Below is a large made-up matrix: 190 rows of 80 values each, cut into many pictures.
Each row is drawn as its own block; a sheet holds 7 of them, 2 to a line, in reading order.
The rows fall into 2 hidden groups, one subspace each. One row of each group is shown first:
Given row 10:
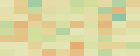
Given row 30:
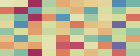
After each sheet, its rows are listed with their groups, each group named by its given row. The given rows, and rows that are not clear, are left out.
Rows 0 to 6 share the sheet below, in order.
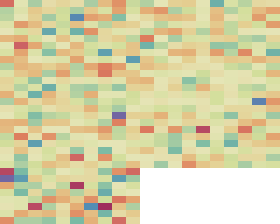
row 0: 10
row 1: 10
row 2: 10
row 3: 10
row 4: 10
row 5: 10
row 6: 10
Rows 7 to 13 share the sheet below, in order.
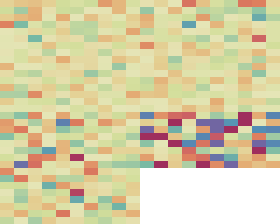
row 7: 10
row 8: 10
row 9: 10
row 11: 30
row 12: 10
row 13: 30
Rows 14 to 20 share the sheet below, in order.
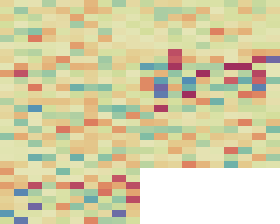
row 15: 30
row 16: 30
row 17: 10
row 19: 10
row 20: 10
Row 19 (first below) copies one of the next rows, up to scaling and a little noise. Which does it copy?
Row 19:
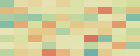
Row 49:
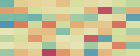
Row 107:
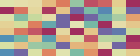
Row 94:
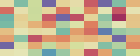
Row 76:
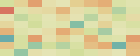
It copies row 49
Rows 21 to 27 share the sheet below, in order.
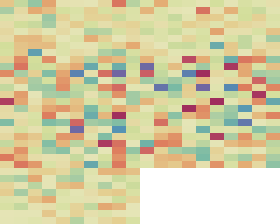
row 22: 30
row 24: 10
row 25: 10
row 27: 10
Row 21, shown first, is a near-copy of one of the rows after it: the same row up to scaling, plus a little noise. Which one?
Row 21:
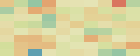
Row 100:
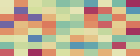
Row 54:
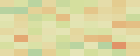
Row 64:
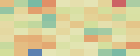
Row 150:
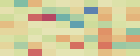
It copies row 64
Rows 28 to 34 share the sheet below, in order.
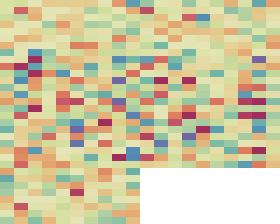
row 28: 30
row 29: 10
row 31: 10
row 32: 10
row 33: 10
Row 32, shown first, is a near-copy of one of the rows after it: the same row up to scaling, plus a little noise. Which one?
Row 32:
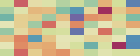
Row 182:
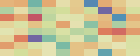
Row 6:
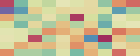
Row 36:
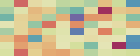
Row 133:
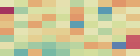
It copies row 36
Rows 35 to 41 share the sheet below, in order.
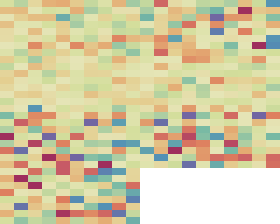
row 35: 30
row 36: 10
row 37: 30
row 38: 10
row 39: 10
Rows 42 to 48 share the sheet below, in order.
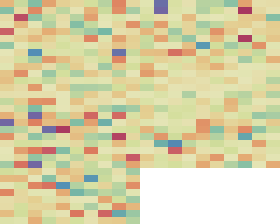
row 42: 30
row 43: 30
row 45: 30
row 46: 30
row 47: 10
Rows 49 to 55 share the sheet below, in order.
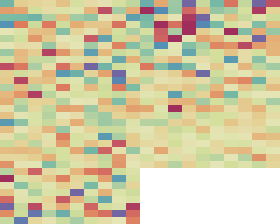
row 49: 10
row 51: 10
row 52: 30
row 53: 10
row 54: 30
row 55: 10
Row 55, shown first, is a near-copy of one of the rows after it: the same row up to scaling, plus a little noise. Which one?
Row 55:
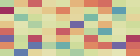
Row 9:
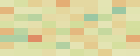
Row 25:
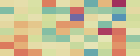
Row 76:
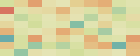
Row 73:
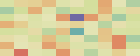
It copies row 76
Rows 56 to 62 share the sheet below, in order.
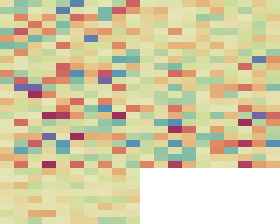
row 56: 10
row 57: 30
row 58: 10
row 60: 10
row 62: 30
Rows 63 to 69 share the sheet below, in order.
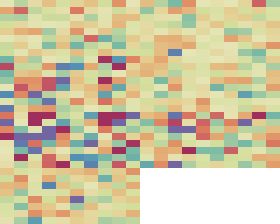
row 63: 10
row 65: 10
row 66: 30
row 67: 10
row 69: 30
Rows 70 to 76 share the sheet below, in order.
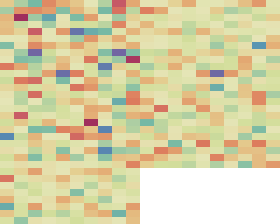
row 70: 30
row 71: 10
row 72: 10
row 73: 10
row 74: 30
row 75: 10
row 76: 10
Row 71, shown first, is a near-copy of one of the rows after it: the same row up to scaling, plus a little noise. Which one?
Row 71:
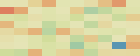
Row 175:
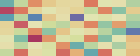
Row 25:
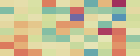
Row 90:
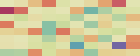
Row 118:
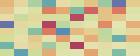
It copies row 90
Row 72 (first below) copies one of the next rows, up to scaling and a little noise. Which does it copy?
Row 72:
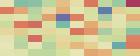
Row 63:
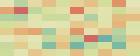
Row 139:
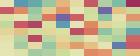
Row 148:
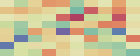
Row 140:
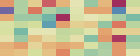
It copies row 139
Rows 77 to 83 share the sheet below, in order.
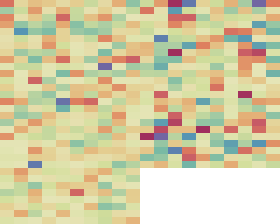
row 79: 10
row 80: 30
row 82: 10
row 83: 30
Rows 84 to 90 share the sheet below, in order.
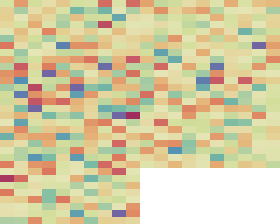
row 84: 10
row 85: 10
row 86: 30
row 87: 10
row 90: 10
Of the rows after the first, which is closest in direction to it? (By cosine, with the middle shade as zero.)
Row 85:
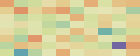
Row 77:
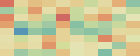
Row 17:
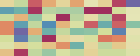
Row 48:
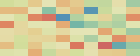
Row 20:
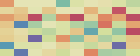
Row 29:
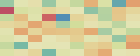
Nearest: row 20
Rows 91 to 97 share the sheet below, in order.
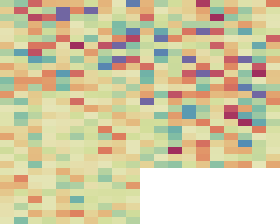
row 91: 30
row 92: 10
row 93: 10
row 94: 10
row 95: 30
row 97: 30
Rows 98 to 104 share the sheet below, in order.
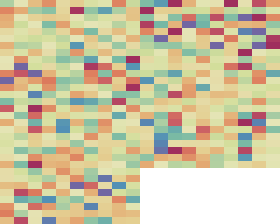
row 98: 10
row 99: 10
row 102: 30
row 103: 10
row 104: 10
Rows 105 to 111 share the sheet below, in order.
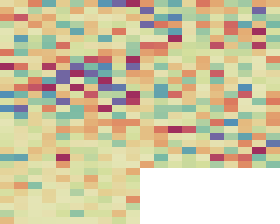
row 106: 10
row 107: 10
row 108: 10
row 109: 10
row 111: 30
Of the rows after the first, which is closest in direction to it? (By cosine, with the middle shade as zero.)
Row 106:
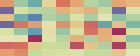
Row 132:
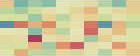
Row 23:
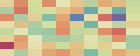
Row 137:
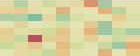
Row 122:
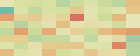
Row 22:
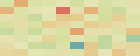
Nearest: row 132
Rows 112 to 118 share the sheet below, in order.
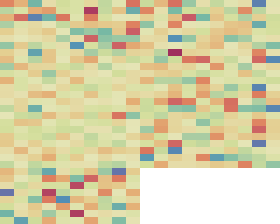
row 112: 30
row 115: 30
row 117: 10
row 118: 10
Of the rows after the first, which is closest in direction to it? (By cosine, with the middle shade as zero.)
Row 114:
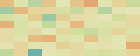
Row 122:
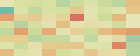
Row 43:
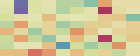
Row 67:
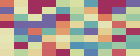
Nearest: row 67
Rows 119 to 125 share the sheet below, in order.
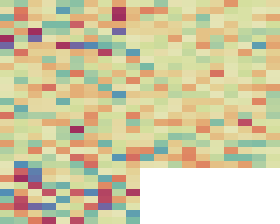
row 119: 10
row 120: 10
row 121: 10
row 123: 10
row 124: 10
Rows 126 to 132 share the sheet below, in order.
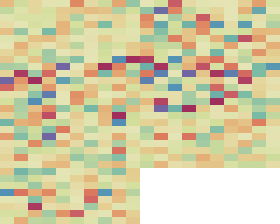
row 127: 10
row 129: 10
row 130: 10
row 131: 10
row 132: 10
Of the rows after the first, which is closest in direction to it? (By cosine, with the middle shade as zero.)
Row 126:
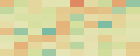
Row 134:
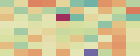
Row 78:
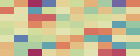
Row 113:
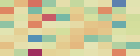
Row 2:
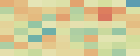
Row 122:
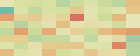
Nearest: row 2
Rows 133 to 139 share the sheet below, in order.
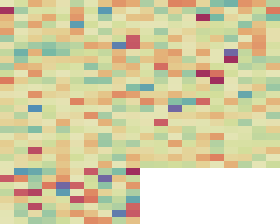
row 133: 10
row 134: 10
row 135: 30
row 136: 30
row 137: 10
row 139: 10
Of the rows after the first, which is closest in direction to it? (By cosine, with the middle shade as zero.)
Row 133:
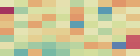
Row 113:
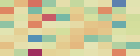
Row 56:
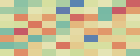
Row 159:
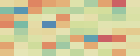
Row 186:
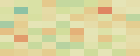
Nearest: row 159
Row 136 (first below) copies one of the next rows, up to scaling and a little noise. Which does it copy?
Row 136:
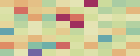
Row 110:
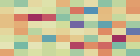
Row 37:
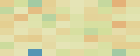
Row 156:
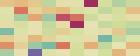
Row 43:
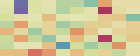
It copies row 156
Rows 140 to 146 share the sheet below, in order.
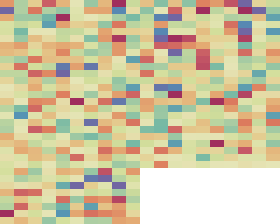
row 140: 10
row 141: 10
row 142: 30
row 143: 10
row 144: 30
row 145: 30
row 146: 10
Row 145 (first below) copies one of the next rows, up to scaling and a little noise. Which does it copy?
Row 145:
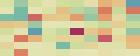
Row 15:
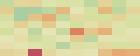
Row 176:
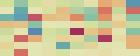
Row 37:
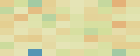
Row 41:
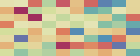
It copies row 176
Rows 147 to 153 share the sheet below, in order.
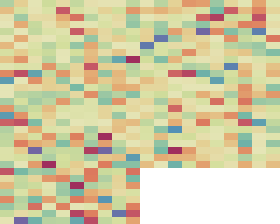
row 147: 30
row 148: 10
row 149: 30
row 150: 30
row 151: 10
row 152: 10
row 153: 10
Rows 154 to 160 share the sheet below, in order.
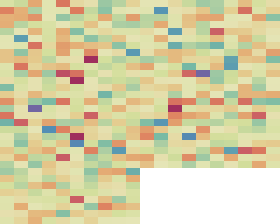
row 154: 30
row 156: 30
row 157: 30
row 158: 30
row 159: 10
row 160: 30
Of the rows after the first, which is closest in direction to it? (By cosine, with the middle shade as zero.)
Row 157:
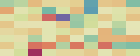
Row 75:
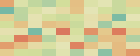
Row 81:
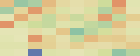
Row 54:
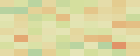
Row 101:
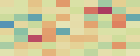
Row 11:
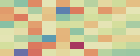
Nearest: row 11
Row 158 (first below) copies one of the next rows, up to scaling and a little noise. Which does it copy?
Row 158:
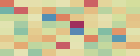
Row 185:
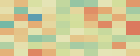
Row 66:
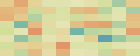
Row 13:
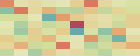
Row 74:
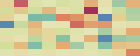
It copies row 13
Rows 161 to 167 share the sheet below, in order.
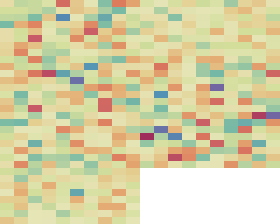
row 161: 10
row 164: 30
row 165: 30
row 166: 30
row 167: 30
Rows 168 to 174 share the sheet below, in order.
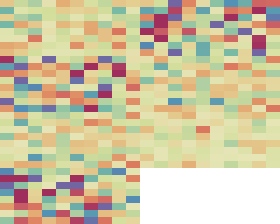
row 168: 10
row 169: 30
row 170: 10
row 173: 10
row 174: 10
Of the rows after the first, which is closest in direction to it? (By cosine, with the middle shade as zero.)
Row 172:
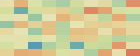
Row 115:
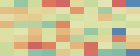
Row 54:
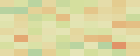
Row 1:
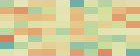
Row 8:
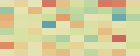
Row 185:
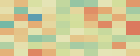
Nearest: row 185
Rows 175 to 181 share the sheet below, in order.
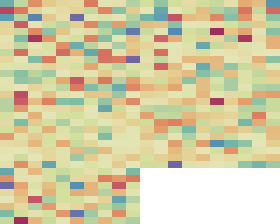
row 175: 10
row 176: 30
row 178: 30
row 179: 10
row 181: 10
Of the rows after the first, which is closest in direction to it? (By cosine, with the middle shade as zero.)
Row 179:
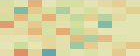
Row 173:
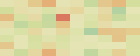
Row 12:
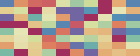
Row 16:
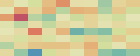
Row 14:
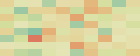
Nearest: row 12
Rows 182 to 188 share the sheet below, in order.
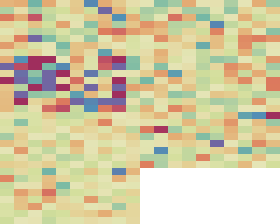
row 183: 30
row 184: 10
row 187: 30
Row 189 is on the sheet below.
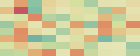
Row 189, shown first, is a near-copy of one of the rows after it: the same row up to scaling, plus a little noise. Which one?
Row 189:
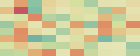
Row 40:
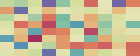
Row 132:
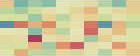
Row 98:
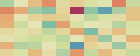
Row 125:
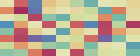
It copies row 125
